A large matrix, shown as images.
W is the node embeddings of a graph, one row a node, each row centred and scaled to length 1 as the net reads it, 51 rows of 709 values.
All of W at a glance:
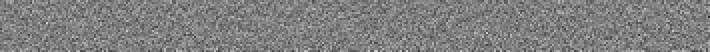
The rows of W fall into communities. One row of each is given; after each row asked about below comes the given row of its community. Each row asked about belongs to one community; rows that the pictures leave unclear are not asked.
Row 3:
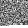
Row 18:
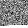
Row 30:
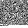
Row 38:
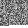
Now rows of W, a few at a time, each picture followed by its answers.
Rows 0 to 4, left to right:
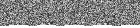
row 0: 30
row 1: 3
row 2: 30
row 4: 38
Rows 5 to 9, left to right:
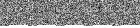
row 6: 38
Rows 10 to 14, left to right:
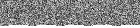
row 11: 30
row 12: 3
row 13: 3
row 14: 38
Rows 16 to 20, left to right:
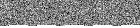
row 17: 30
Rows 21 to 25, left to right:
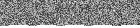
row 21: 38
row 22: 3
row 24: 18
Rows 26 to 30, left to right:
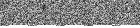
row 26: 3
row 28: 38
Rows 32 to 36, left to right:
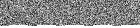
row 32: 3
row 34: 18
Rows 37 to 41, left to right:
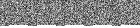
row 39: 38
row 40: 18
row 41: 30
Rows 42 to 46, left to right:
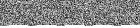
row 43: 18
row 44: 30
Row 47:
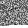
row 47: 18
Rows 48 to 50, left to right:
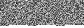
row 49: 38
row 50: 30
